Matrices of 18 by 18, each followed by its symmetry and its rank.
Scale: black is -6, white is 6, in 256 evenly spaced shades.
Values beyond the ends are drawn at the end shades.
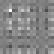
symmetric, rank two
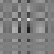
neither, rank one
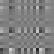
neither, rank one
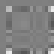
symmetric, rank one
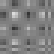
symmetric, rank one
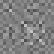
symmetric, rank three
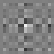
symmetric, rank one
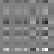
neither, rank one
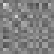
symmetric, rank three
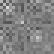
symmetric, rank three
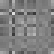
symmetric, rank two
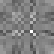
symmetric, rank two
